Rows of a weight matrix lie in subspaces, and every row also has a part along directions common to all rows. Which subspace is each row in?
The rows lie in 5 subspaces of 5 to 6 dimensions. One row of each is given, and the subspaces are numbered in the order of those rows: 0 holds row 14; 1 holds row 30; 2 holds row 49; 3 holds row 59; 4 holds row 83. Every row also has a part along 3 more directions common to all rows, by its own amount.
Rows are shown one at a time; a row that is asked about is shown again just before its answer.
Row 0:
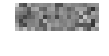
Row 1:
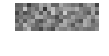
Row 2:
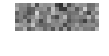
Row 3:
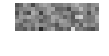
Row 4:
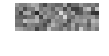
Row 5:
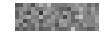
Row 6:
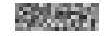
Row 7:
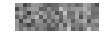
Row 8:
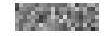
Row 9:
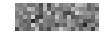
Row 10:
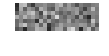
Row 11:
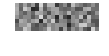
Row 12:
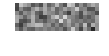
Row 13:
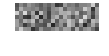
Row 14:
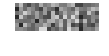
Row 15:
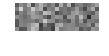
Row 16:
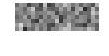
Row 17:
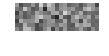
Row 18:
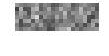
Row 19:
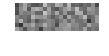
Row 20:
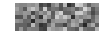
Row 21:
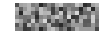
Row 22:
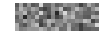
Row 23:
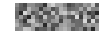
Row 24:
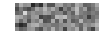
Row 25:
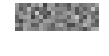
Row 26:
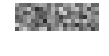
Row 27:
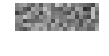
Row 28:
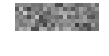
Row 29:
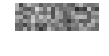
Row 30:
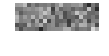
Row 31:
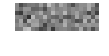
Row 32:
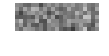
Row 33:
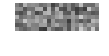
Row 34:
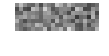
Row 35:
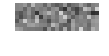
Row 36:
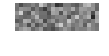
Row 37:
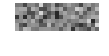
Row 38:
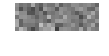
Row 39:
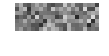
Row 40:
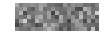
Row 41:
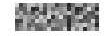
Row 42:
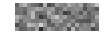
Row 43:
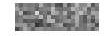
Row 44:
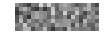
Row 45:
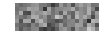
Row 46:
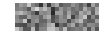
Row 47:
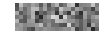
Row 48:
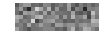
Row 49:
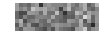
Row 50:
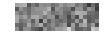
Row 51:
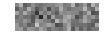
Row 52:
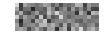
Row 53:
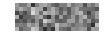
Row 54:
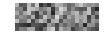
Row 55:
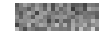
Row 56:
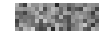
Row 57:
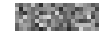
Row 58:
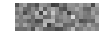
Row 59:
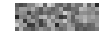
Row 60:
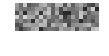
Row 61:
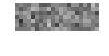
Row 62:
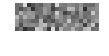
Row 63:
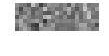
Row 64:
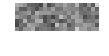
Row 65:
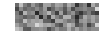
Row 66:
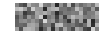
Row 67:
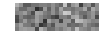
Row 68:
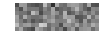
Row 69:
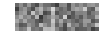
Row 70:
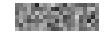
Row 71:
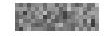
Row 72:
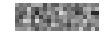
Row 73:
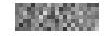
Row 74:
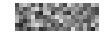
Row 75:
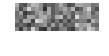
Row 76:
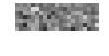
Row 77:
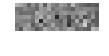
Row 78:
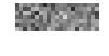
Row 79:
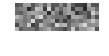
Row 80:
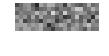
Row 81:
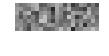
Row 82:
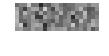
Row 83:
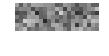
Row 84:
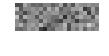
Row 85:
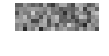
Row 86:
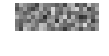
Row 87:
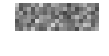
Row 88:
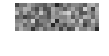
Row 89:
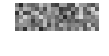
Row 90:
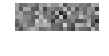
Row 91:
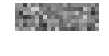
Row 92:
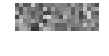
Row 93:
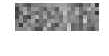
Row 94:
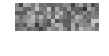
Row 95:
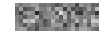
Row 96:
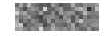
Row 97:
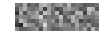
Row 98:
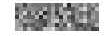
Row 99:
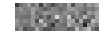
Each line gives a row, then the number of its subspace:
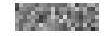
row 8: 3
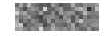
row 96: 0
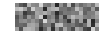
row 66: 2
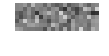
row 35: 4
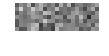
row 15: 2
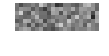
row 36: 1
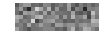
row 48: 4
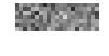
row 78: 4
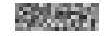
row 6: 1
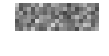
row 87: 1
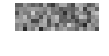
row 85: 3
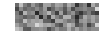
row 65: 4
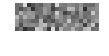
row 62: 2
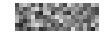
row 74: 3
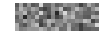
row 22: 2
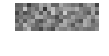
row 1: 0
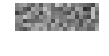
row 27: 1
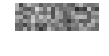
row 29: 4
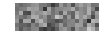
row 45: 1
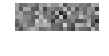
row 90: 4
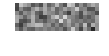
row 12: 3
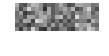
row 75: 1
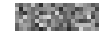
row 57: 2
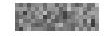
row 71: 2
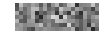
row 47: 3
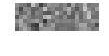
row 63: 2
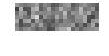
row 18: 1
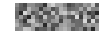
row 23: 0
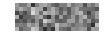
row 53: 2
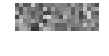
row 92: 2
